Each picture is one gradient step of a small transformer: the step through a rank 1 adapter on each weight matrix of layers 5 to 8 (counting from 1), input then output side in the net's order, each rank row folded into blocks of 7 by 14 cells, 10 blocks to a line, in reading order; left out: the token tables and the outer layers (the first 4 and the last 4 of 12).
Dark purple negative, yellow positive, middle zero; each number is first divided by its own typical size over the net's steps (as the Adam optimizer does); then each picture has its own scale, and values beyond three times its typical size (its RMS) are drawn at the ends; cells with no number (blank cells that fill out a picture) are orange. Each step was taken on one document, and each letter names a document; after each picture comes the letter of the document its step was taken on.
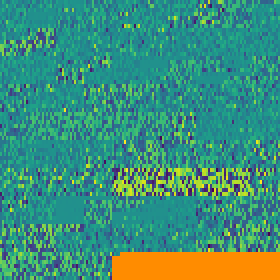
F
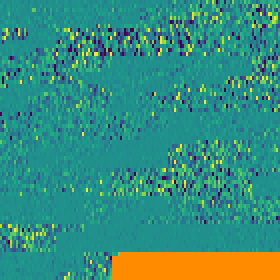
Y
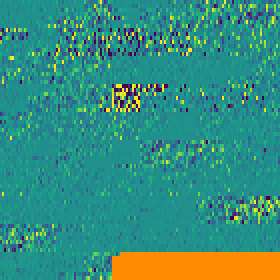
Y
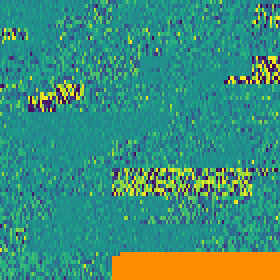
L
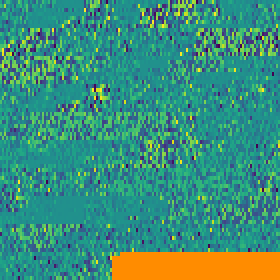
F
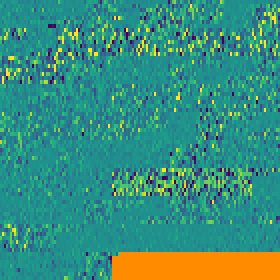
Y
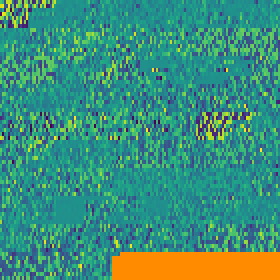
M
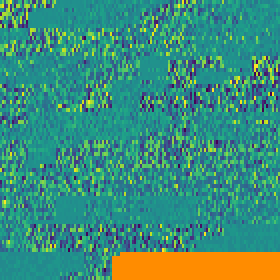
M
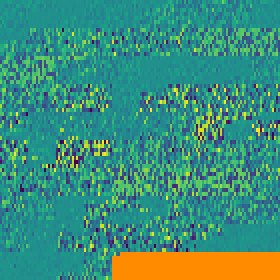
M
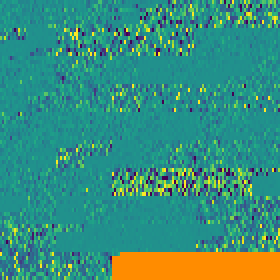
Y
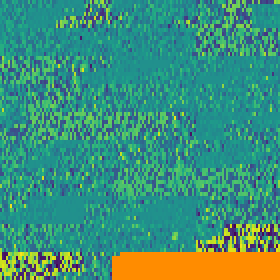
F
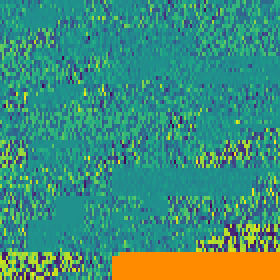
F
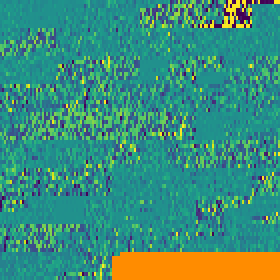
F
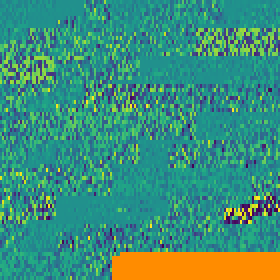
M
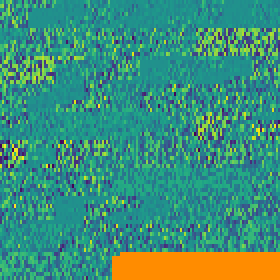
M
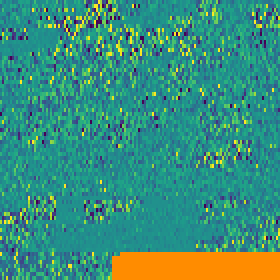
Y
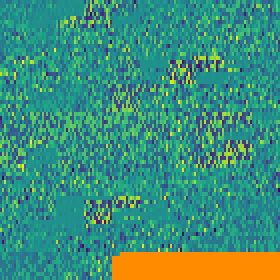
M
